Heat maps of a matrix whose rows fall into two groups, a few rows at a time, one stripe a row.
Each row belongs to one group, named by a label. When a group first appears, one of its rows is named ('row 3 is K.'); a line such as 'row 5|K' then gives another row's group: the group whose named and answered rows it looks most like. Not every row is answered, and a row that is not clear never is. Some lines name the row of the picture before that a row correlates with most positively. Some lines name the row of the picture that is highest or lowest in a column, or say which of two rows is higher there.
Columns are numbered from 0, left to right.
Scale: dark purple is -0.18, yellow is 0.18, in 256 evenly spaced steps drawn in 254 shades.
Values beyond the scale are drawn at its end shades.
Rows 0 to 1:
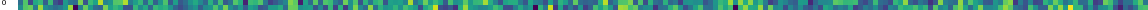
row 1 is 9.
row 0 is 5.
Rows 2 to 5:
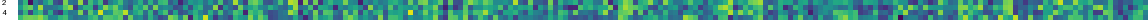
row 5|5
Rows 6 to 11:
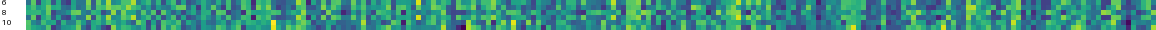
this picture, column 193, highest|7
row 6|5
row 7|5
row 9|5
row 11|9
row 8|9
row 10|9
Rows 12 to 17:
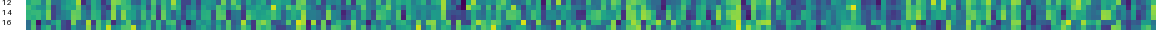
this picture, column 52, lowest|17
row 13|9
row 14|9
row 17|5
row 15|9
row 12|9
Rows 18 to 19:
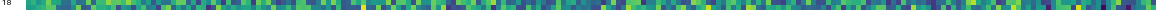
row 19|9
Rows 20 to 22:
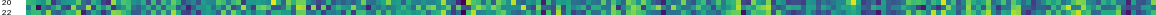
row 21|5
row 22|9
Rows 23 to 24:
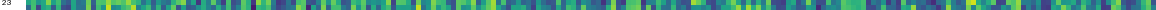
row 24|5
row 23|5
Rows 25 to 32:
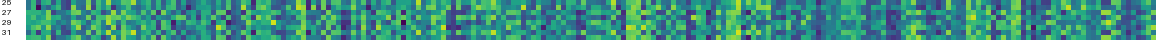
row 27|9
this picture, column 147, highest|26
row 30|9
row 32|9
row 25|5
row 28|5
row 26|5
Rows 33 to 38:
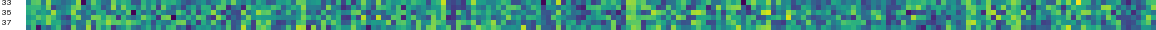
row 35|5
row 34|9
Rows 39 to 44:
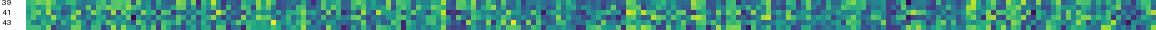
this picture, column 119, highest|43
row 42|5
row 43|9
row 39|5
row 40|5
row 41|9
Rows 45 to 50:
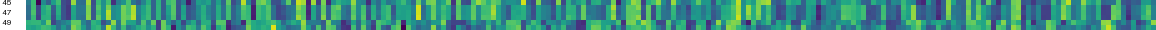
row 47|5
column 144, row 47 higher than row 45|Yes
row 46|5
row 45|5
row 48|5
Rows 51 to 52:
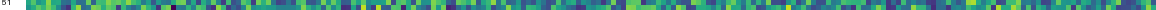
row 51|5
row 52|9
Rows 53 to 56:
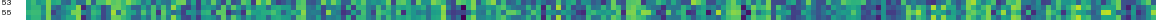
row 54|9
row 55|9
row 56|9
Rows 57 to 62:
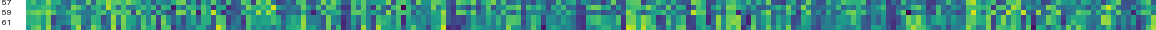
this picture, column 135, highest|59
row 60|9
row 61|9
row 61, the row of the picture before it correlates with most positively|55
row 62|9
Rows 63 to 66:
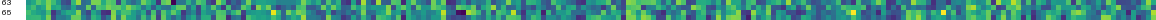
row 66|9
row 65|9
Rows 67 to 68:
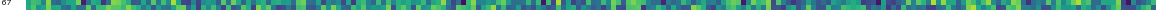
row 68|5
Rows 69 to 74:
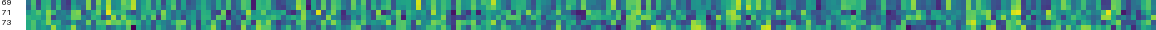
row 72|9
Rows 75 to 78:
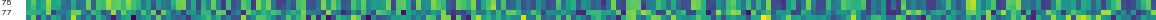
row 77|9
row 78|5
